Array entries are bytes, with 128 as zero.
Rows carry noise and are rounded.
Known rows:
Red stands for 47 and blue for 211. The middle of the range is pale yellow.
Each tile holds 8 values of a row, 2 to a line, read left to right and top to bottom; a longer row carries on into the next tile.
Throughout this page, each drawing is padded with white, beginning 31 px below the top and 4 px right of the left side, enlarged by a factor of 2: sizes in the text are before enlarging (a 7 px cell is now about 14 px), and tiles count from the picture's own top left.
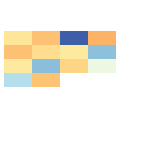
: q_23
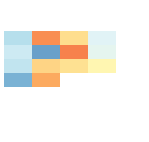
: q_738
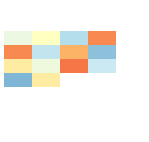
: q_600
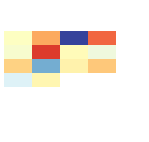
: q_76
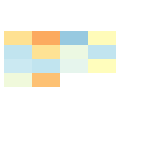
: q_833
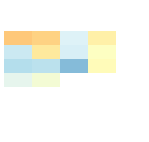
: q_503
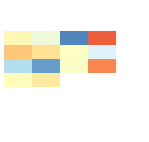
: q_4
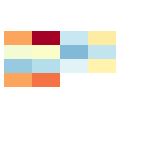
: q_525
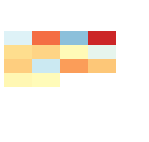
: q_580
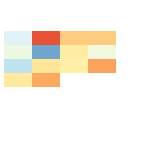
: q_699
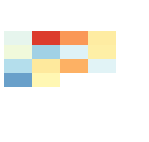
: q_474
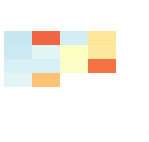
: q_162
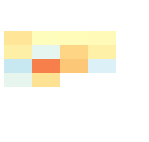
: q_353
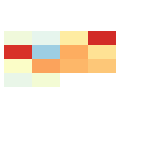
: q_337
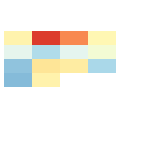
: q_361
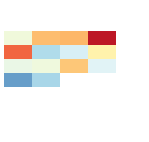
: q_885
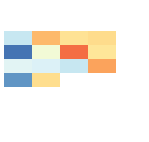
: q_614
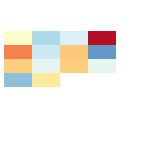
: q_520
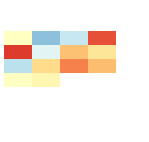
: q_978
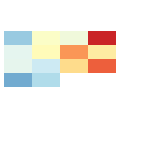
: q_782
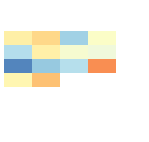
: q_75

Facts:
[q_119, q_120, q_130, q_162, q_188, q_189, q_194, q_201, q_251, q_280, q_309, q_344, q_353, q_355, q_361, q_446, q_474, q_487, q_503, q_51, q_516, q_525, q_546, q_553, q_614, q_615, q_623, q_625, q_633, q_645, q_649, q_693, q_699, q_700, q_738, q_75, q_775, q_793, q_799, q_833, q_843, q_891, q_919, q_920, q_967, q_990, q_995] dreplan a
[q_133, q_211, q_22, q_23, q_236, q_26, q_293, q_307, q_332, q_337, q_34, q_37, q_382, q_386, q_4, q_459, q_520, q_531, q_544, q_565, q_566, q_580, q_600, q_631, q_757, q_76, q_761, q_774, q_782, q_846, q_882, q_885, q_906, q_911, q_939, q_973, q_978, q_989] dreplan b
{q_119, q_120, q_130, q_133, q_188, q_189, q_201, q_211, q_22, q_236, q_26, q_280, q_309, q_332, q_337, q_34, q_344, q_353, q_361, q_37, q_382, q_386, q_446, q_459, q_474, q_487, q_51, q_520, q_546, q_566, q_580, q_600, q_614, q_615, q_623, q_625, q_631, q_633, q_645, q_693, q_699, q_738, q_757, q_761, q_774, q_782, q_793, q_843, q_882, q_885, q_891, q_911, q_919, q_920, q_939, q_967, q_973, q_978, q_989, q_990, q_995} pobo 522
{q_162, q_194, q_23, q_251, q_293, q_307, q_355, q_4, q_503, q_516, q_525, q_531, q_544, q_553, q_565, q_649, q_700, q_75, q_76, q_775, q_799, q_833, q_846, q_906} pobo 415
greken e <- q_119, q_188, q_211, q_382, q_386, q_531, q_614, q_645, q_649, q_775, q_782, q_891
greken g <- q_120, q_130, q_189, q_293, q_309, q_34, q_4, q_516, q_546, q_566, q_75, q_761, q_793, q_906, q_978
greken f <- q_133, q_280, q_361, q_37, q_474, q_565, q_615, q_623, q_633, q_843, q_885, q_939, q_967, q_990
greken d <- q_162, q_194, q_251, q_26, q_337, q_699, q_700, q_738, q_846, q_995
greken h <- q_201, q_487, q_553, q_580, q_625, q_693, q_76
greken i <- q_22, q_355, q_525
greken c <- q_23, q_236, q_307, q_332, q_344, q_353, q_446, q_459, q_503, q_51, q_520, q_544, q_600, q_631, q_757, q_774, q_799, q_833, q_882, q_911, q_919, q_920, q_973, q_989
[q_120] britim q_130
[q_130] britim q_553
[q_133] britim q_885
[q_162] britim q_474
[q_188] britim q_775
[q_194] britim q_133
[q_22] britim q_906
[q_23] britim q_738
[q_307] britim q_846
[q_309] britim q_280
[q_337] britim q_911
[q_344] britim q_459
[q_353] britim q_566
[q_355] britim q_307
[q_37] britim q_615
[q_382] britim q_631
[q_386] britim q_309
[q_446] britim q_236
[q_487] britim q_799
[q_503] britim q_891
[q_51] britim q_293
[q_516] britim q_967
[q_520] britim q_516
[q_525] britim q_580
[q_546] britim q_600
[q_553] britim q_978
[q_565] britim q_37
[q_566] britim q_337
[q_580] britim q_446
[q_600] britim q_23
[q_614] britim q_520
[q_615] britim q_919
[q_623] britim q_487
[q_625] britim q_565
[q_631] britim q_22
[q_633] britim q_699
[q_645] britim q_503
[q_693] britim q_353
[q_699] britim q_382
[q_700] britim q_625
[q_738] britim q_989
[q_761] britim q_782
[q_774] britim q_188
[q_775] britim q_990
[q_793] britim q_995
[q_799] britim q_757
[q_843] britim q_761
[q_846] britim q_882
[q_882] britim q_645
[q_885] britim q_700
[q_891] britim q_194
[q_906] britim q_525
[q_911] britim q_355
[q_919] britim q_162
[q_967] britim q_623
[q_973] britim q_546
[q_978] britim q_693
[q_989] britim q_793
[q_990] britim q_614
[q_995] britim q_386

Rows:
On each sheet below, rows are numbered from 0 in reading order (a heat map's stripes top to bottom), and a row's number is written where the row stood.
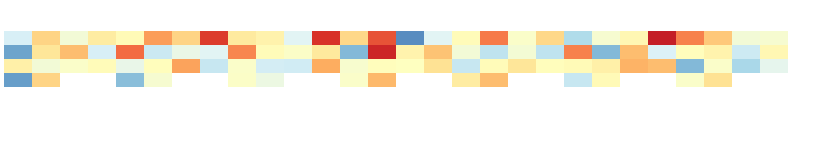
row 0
q_487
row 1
q_939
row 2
q_846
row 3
q_553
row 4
q_446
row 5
q_26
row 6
q_355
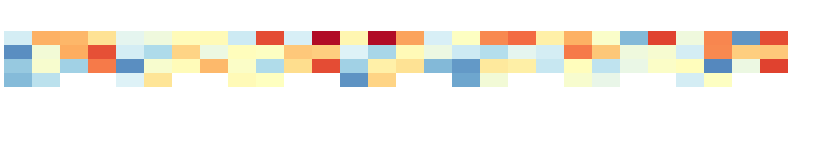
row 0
q_645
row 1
q_189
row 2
q_382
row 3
q_280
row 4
q_843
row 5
q_307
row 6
q_531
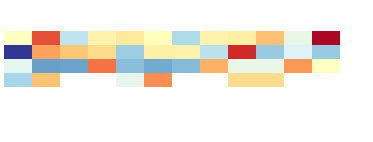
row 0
q_775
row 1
q_516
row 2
q_22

